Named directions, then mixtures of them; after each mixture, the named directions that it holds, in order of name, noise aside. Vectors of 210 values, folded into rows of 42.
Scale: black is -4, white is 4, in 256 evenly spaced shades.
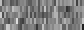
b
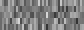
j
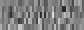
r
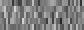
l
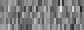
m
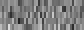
m, r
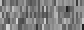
b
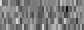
b, j, l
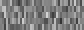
j, l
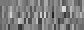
r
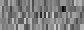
j, r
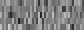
m, r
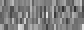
b, j, r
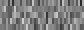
j, l, m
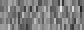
m
